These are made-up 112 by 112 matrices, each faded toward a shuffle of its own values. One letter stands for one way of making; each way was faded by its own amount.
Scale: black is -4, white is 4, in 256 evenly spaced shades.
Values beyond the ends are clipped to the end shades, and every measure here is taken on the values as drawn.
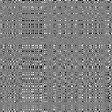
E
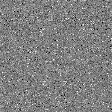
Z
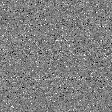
Z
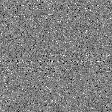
Z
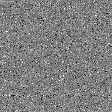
Z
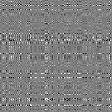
E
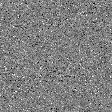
Z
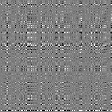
E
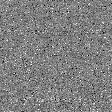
Z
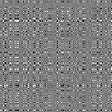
E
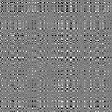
E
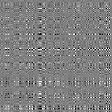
E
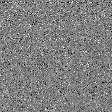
Z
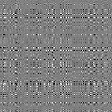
E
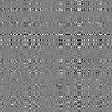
E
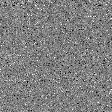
Z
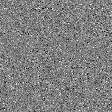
Z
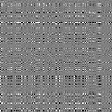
E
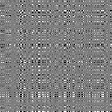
E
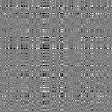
E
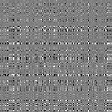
E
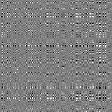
E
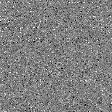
Z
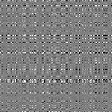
E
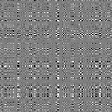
E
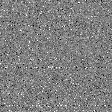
Z
